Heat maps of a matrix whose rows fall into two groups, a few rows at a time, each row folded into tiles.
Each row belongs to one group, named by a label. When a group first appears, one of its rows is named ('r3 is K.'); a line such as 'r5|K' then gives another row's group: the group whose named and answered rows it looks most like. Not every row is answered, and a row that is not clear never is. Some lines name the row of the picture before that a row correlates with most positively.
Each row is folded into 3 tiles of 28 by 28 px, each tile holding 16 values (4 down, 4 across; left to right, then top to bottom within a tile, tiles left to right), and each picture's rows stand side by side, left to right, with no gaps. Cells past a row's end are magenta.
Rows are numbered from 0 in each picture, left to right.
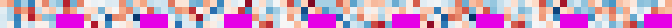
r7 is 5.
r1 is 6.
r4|5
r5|6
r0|5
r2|5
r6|6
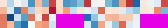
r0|6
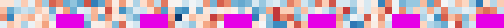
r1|5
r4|6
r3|5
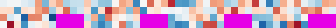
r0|6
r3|5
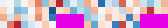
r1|5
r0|6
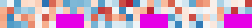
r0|6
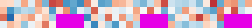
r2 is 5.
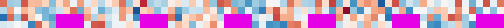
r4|6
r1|6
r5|5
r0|5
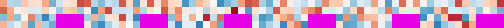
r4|5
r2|5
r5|5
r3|5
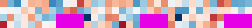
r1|5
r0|5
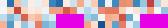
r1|5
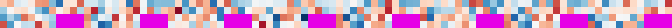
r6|6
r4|6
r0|5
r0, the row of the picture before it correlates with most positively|0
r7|5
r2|6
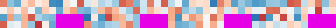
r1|5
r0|5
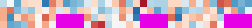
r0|6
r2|6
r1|6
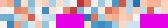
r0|5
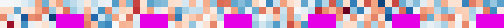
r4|6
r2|6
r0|6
